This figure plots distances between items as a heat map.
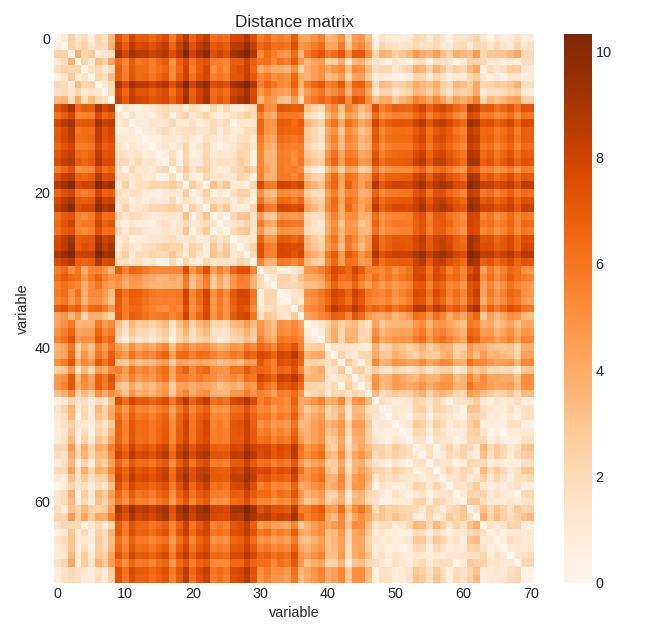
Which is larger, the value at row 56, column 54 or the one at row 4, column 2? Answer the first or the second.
the second
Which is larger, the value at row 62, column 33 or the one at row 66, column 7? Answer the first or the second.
the first
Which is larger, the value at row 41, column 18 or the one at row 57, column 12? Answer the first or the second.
the second
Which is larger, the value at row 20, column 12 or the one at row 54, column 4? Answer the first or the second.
the second
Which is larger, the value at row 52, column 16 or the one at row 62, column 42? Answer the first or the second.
the first
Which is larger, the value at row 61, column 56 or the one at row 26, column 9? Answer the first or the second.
the first
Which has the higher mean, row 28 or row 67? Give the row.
28
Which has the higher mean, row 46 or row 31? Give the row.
31
